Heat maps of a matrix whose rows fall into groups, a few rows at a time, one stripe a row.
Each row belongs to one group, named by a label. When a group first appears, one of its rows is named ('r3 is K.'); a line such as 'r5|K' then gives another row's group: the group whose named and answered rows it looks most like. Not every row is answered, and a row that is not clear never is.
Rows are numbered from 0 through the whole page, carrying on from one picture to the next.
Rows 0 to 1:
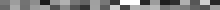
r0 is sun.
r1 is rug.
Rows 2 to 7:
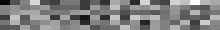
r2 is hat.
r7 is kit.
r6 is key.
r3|rug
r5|rug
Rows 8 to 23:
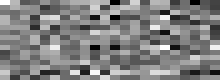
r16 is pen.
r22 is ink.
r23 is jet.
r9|ink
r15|sun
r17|jet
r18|kit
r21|rug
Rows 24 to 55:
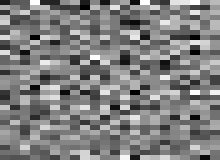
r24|hat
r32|hat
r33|kit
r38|hat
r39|ink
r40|sun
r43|kit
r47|sun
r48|rug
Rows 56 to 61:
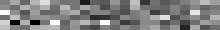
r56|key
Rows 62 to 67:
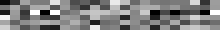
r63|rug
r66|kit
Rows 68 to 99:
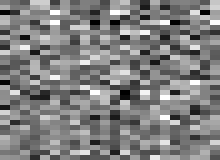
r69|key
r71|key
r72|jet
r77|ink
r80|pen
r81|hat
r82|key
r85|pen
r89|kit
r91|jet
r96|jet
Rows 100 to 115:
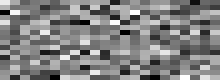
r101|ink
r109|kit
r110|ink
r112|pen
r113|key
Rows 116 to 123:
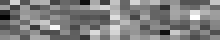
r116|rug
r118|hat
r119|hat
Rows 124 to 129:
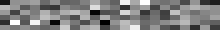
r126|kit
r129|sun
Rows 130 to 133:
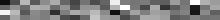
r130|hat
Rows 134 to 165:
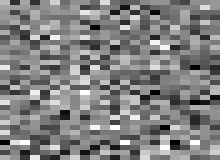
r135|key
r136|pen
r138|key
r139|kit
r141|pen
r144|pen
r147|ink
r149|pen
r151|rug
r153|sun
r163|jet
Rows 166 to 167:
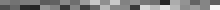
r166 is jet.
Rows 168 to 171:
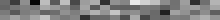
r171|key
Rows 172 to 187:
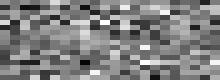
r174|jet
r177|kit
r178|pen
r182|hat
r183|rug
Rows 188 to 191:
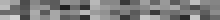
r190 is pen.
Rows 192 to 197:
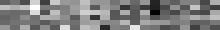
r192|pen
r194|pen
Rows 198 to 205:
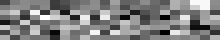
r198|hat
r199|hat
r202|kit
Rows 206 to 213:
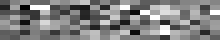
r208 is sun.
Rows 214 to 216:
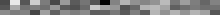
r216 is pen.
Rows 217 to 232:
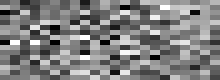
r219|kit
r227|sun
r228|pen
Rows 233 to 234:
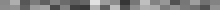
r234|rug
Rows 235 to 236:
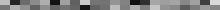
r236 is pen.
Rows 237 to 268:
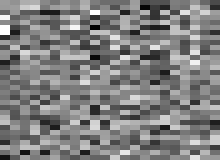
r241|ink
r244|hat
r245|ink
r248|kit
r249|hat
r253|pen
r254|sun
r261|ink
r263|pen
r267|sun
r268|hat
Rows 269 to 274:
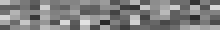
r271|jet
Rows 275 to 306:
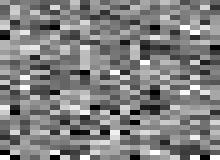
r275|ink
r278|jet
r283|key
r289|rug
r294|pen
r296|kit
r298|rug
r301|rug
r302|hat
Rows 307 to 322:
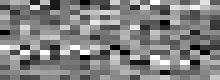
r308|hat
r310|ink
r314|kit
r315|sun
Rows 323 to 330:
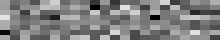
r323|jet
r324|kit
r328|ink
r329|hat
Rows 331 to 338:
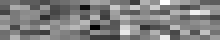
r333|hat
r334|ink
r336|kit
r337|sun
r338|jet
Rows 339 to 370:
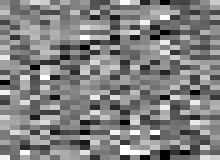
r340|jet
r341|ink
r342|jet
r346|pen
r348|rug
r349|jet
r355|kit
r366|pen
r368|sun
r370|key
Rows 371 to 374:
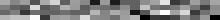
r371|jet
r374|sun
